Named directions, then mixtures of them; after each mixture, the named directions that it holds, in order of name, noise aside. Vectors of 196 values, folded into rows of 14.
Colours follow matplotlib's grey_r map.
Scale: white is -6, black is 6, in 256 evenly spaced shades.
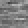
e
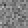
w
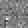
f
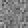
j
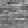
e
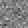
f, w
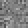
f, j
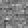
e, f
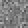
f, j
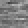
e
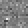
f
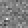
f, w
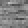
e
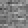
e, w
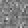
f, j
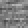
e, f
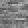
e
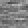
e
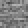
e, j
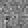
f, w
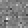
f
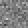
f, w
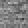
e, j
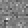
f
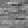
e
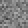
f, w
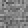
e, j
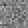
w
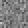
j
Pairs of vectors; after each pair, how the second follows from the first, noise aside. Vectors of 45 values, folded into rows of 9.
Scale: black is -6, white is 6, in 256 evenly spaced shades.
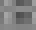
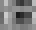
scaled up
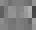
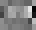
scaled up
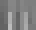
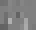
partly zeroed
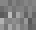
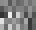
scaled up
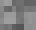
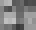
scaled up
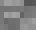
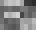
scaled up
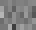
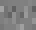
partly zeroed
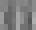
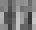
scaled up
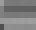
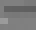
partly zeroed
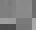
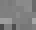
partly zeroed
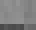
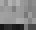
scaled up
